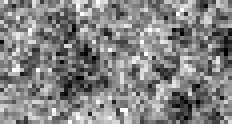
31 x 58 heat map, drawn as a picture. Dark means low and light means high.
Average level on the scale: 50%. Odd rows or columns: none. Histogram: bell-shaped. Seam: none. Mirror symmetry: none. Slope: none.
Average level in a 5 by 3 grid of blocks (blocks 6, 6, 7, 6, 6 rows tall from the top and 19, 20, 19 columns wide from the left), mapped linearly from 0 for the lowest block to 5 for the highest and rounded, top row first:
2 4 3 / 2 3 1 / 2 2 2 / 1 2 2 / 4 5 0
